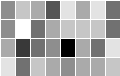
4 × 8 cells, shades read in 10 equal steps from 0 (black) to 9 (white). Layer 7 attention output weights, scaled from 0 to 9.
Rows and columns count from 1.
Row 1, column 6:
6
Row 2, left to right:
5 9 4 6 7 7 7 4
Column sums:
24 22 21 20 20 25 25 23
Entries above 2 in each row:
8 8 6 8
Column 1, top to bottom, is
5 5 6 8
